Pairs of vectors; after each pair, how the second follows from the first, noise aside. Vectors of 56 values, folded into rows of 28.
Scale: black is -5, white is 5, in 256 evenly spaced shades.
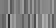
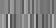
negated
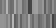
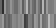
reversed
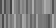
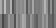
sign-scrambled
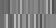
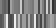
scaled up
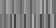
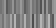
negated
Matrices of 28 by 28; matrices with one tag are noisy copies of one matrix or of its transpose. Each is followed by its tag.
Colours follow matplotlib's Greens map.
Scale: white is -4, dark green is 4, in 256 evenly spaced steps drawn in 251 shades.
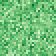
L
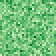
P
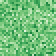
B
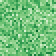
B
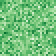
L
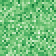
L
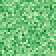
P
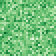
L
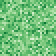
L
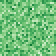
P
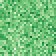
B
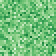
B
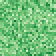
B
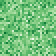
L
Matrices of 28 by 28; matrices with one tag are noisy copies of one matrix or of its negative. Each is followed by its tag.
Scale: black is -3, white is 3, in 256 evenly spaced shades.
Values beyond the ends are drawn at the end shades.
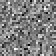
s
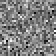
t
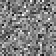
s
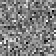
t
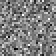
s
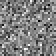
s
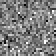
t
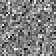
s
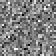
s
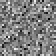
s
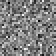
s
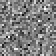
s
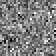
t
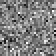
t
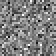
s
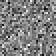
s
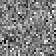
t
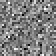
s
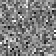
t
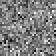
t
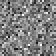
s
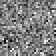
t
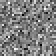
s
